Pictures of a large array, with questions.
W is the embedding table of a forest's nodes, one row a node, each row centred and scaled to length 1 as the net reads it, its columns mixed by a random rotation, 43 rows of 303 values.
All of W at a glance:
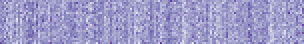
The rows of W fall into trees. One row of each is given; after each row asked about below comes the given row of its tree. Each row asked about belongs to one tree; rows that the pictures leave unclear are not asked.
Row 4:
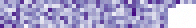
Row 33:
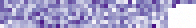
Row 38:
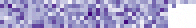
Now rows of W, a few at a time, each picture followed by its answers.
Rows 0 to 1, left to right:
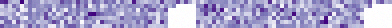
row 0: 4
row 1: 38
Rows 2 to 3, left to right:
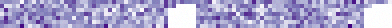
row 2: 33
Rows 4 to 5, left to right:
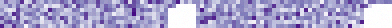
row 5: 33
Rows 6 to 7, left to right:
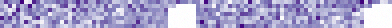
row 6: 4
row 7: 33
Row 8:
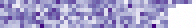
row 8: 33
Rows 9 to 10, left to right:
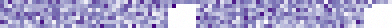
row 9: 33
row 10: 4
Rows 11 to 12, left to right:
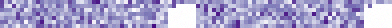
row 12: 38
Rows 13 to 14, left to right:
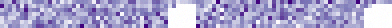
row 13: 38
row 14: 4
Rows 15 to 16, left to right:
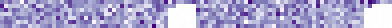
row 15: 33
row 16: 33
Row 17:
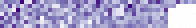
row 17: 4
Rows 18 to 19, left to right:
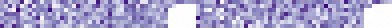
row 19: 4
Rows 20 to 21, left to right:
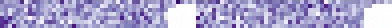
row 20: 4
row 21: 4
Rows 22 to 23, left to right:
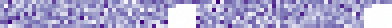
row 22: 33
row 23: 4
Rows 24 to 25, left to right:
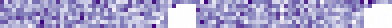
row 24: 33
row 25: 33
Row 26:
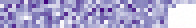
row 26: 4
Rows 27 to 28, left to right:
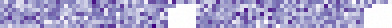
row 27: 33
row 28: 4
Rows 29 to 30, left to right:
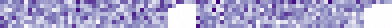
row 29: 4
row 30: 4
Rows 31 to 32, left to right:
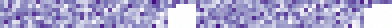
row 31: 33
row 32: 33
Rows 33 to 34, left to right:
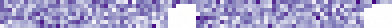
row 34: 4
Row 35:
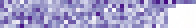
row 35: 33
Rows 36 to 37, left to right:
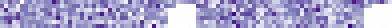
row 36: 33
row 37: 33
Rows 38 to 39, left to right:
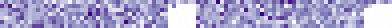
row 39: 4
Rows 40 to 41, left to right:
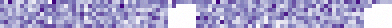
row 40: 33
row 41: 4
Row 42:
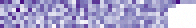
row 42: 4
